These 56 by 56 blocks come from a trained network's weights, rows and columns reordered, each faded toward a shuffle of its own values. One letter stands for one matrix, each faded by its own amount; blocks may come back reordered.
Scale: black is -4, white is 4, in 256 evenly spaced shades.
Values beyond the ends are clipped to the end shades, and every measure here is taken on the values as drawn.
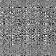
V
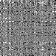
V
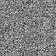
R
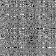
V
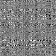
V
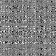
V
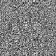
R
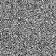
R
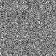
R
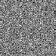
R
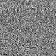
R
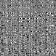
V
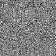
R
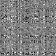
V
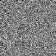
R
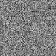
R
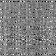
V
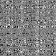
V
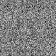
R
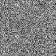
R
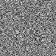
R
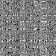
V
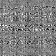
V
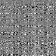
V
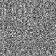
R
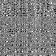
V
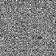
R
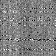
V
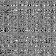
V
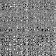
V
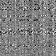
V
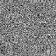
R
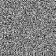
R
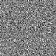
R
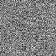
R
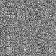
R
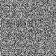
R
